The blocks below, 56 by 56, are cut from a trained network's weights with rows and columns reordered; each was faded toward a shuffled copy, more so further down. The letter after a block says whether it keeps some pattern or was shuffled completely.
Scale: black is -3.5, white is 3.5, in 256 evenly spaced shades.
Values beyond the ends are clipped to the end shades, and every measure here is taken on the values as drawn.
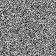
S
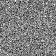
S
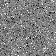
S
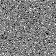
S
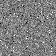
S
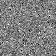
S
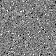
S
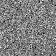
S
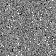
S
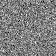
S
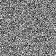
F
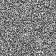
F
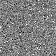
S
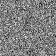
F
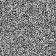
F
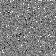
F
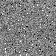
S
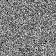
S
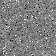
S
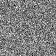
S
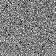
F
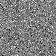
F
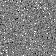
S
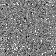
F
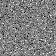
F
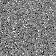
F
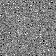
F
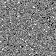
S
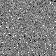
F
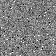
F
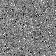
S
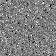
S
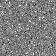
S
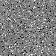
S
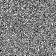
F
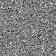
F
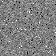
S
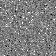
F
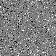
S
